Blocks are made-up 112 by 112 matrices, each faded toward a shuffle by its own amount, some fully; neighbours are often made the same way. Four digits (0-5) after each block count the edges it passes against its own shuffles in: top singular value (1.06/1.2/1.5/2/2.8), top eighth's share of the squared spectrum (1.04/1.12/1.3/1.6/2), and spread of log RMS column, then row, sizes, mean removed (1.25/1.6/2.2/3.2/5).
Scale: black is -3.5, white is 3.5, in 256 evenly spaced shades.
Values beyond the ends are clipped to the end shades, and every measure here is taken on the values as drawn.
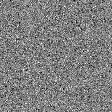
2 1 0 0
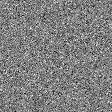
0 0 0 0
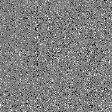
2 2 2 2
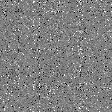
2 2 2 2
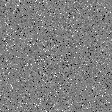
0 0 0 0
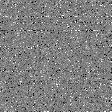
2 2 1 2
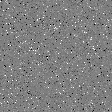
0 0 0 0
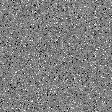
0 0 0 0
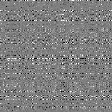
5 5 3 4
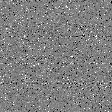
3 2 0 2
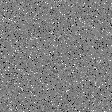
0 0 0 0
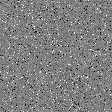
0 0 0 0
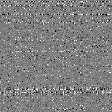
4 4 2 3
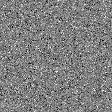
0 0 0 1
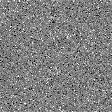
3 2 0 0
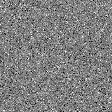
2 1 0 0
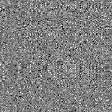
4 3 2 2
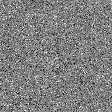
3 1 0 0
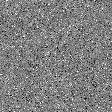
0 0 0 0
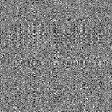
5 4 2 3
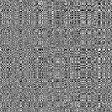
5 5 4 4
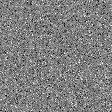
2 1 0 0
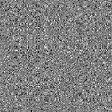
4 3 2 2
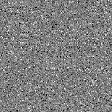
4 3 1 2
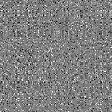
4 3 2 2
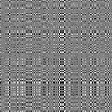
5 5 5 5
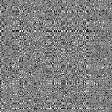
5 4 3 3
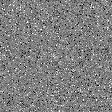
3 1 0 0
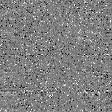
4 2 1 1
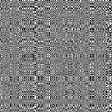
5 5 4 4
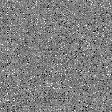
4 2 1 1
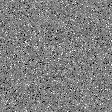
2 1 0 0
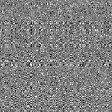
5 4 3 3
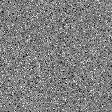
3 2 0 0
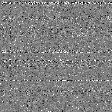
2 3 2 4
